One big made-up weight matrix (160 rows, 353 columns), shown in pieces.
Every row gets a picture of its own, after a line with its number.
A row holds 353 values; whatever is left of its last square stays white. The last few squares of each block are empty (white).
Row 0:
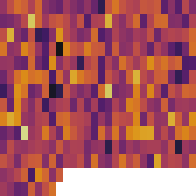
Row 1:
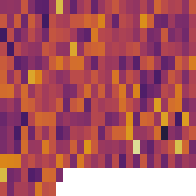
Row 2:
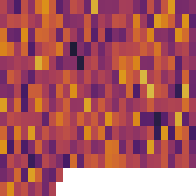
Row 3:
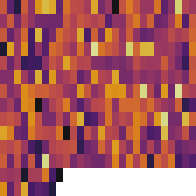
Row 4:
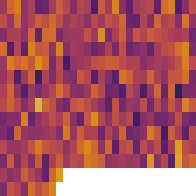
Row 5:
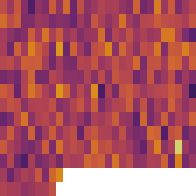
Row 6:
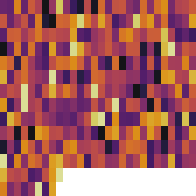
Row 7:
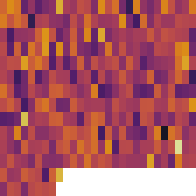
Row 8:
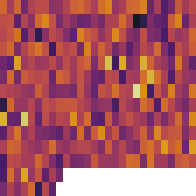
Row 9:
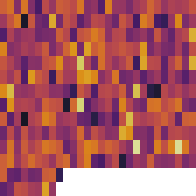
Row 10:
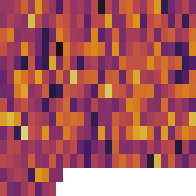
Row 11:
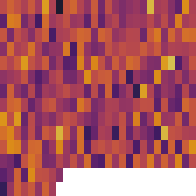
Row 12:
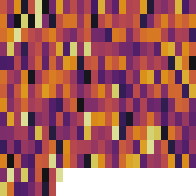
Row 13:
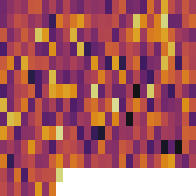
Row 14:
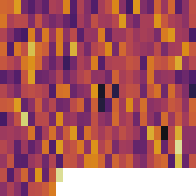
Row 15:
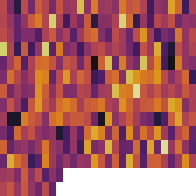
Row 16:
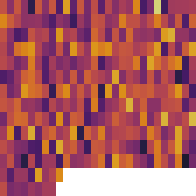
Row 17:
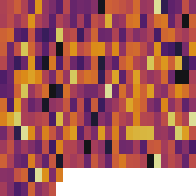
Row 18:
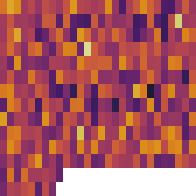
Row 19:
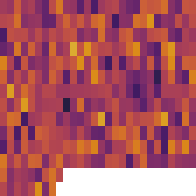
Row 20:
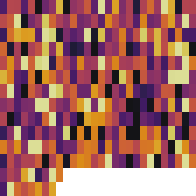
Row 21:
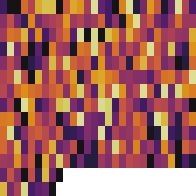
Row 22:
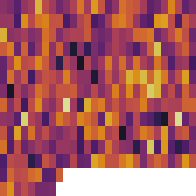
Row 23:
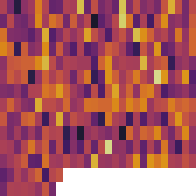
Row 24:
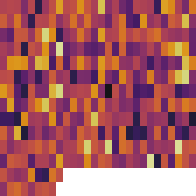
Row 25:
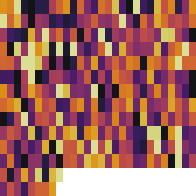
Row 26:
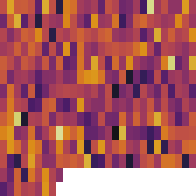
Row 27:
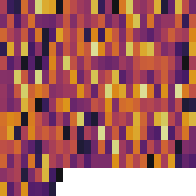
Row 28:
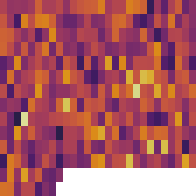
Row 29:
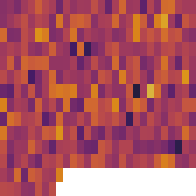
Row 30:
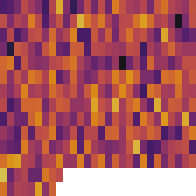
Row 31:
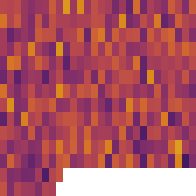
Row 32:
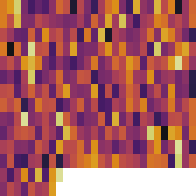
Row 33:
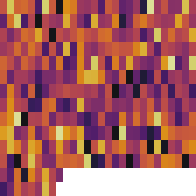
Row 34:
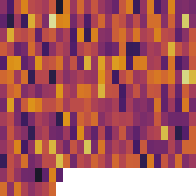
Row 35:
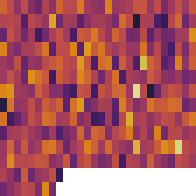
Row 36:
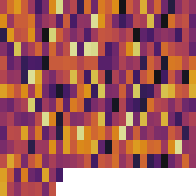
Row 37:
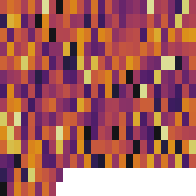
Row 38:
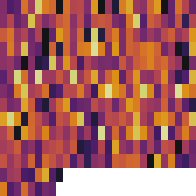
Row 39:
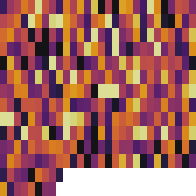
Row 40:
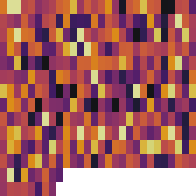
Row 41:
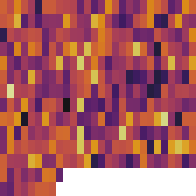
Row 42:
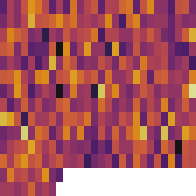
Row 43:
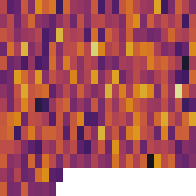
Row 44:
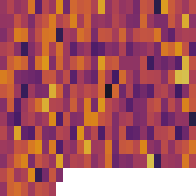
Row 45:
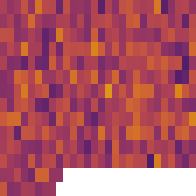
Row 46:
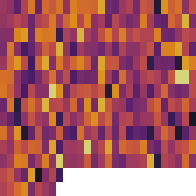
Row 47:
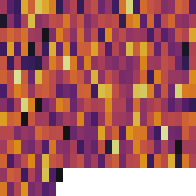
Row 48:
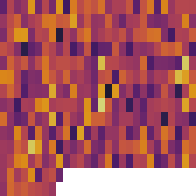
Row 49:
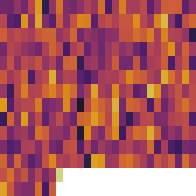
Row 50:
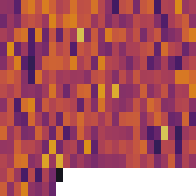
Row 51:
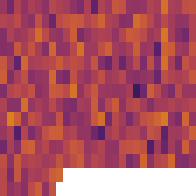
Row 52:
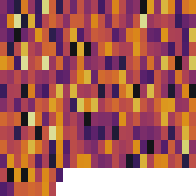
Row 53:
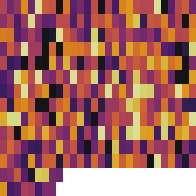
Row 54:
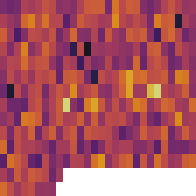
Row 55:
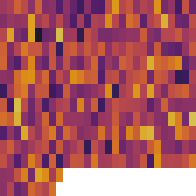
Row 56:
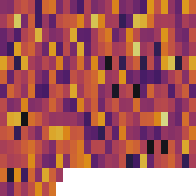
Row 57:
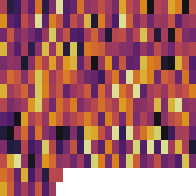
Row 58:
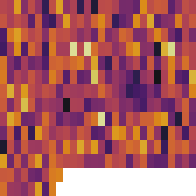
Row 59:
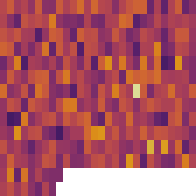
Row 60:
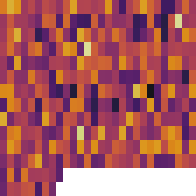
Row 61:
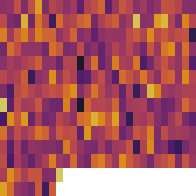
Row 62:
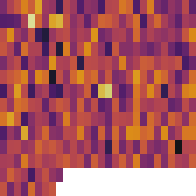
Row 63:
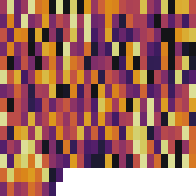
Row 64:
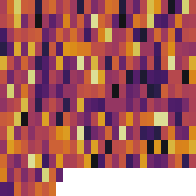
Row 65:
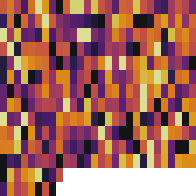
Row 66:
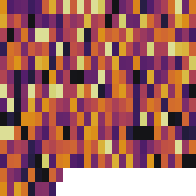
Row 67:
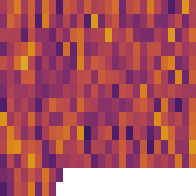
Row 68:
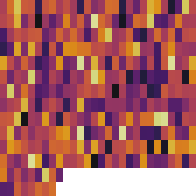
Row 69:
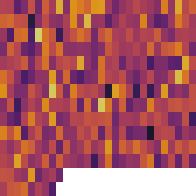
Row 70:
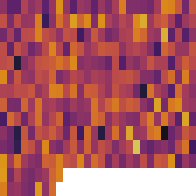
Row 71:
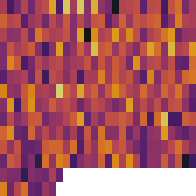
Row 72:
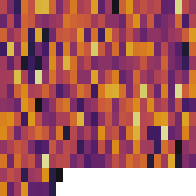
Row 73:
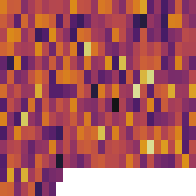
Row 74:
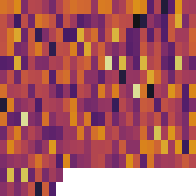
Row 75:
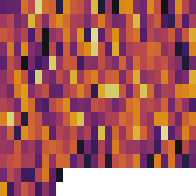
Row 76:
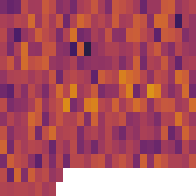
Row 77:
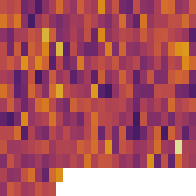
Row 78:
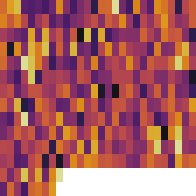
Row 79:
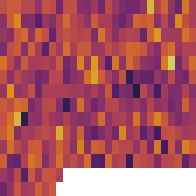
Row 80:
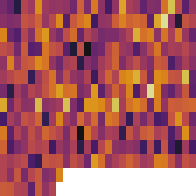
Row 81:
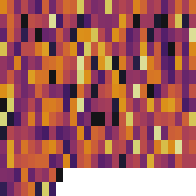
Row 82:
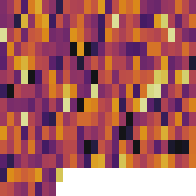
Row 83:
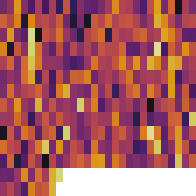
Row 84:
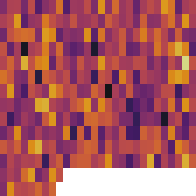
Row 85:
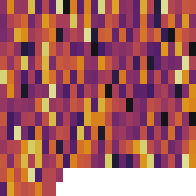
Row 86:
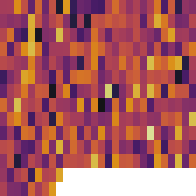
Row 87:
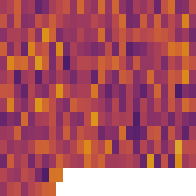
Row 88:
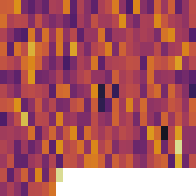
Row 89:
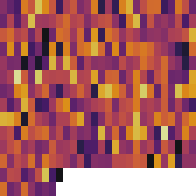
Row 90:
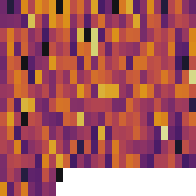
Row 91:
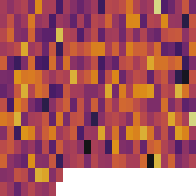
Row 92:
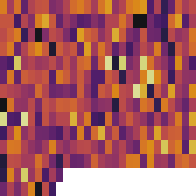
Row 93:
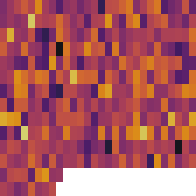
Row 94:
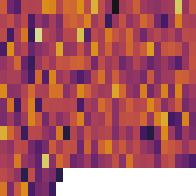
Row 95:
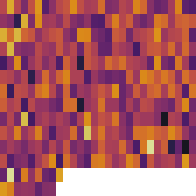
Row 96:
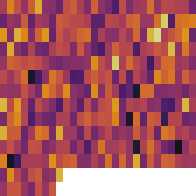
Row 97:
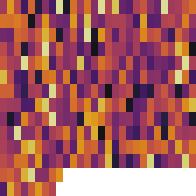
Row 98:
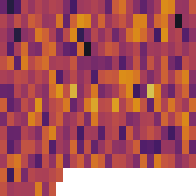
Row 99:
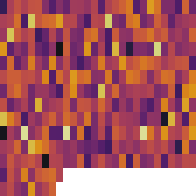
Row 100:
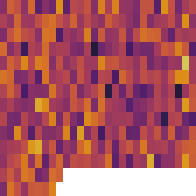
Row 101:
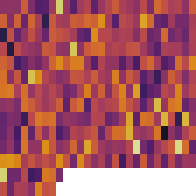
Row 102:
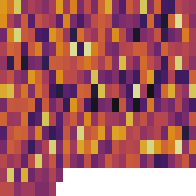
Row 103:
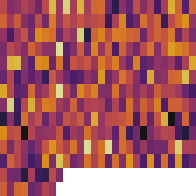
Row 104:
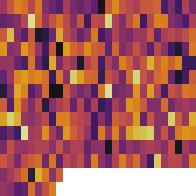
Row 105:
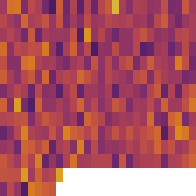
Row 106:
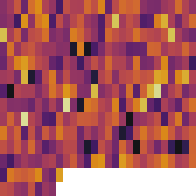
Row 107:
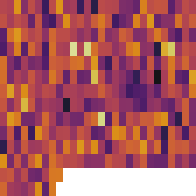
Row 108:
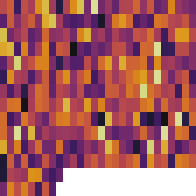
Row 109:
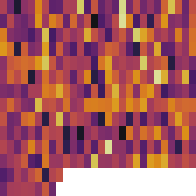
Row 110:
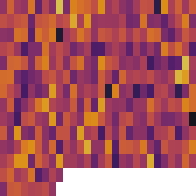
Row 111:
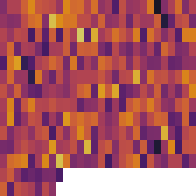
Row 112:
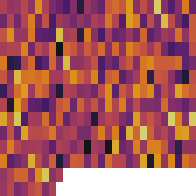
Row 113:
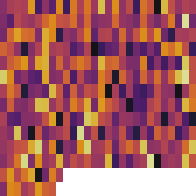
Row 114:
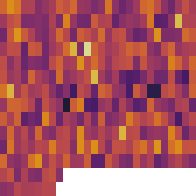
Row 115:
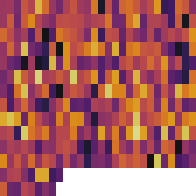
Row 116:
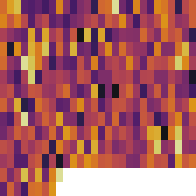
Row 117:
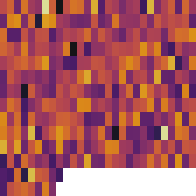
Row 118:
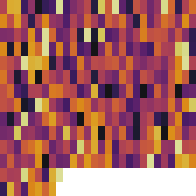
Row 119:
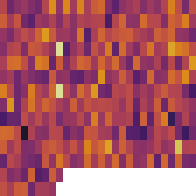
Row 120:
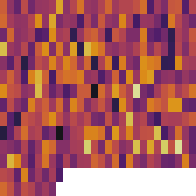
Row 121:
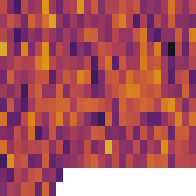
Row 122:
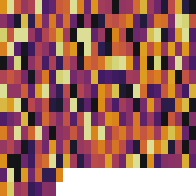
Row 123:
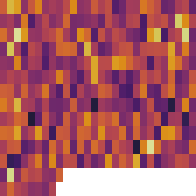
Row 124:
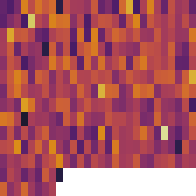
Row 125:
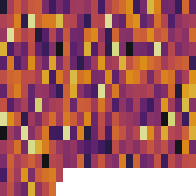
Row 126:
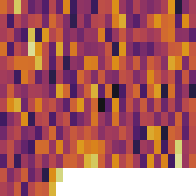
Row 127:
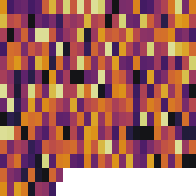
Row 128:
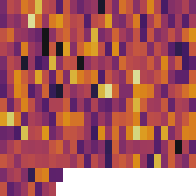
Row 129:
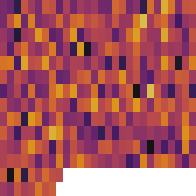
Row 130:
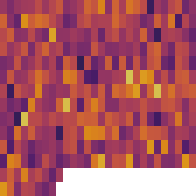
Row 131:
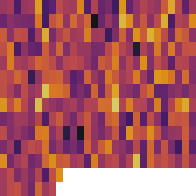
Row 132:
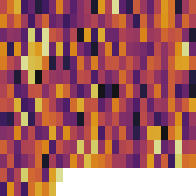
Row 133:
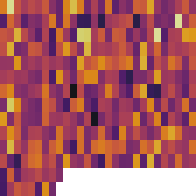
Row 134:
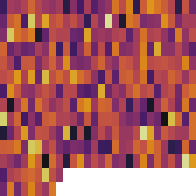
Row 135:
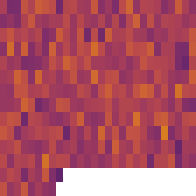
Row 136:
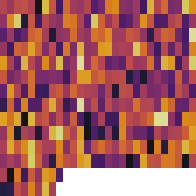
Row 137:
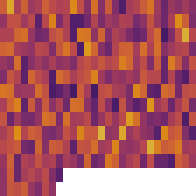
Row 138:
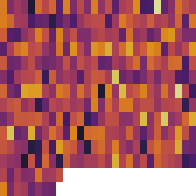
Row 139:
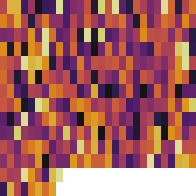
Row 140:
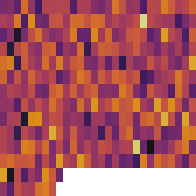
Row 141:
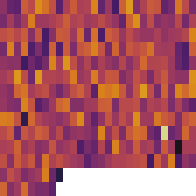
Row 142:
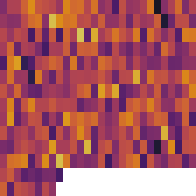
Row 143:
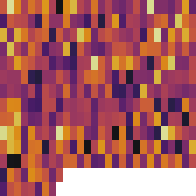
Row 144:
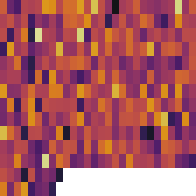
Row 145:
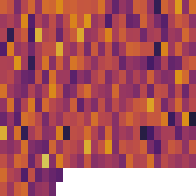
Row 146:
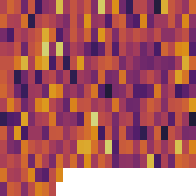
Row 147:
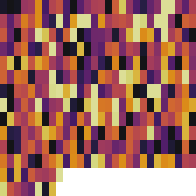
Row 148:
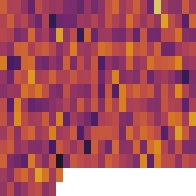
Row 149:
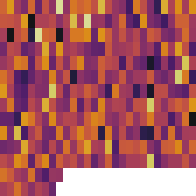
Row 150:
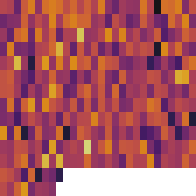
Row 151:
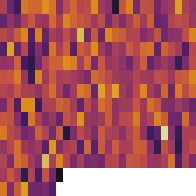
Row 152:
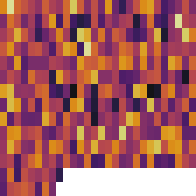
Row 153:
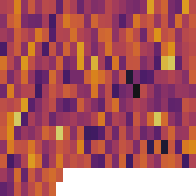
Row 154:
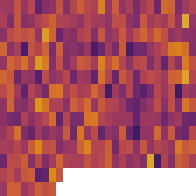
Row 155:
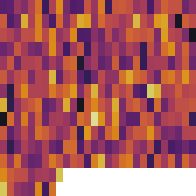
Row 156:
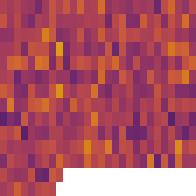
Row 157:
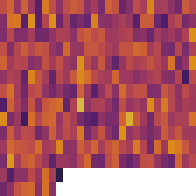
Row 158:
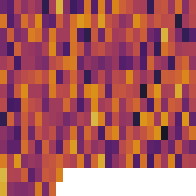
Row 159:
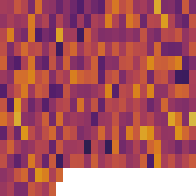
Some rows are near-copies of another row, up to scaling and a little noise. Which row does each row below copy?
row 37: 11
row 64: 68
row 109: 23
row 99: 125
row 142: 111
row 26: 33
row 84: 20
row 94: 144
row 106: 82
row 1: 101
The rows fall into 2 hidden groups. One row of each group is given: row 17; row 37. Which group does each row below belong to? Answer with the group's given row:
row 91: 17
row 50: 17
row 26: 37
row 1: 37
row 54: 37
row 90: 17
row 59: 37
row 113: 17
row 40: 37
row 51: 37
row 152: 37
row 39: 17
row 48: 17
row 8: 37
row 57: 37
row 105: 17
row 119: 17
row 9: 37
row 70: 37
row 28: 37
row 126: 17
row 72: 17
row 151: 17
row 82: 37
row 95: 37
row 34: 17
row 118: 17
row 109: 37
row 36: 37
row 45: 17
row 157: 37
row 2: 37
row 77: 17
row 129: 37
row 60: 37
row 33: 37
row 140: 37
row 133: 37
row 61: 37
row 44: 17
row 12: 37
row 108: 37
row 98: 37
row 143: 37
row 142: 17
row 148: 17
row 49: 37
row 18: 37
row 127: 17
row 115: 17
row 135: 17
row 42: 17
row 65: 37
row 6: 37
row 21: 17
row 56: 37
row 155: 37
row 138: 17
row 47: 17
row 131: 37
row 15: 37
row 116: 17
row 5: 17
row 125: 17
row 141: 17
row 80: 37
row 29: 37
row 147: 37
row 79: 37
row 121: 37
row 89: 17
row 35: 37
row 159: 17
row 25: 17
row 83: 17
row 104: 17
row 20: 17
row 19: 37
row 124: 17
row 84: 17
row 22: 37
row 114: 37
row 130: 37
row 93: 17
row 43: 17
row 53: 17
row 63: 17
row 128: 17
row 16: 17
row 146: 17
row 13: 37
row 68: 37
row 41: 37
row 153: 37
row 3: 17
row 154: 17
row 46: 17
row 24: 17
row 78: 17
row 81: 37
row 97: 17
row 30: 37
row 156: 17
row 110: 17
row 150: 17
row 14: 17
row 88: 17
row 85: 17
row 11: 37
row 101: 37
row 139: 17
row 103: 17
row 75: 17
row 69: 17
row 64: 37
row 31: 17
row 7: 17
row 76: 37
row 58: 37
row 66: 17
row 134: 17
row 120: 37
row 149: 17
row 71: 17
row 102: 37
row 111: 17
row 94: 17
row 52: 37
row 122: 37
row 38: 17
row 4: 17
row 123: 37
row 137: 37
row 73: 37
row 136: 37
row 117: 37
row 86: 17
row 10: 17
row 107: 37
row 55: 17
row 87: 17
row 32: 17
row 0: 17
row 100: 17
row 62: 17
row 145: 17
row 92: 37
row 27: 17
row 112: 17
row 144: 17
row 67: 37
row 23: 37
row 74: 37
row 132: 17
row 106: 37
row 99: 17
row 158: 37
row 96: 37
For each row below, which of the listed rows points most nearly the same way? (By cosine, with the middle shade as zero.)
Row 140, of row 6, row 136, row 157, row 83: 136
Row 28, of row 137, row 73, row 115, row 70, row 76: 73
